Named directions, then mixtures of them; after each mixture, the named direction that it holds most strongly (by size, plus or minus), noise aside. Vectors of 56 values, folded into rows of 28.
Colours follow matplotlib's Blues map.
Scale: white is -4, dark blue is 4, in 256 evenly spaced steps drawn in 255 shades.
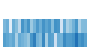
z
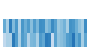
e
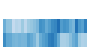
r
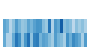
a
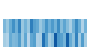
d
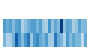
a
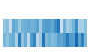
z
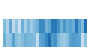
r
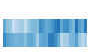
r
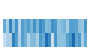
e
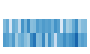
z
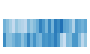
r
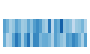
a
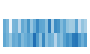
z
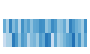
e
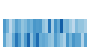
a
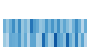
d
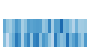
a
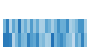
e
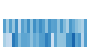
e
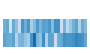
z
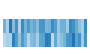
e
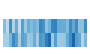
e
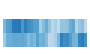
r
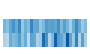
d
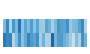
e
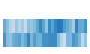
r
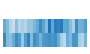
r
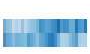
r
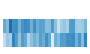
e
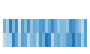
e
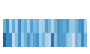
e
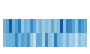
z
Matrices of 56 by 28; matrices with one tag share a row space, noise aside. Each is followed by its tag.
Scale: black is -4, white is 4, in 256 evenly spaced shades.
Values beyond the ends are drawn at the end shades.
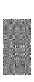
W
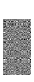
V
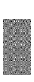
W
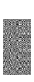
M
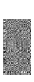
V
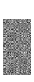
V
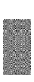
W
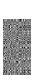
M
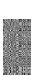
M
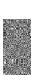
V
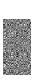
V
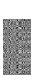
M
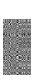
M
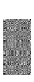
V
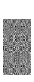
W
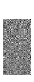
V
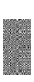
M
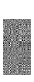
M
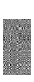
M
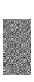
V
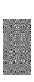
W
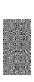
W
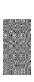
W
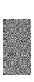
V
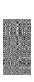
M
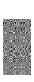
W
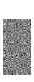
V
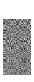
V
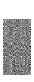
W
